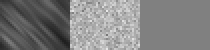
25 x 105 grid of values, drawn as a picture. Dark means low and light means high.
The table splits into one row of 3 panels. Panel 1,1: low, slanting down to the right. Panel 1,2: high, fine-grained. Panel 1,3: middling, flat.
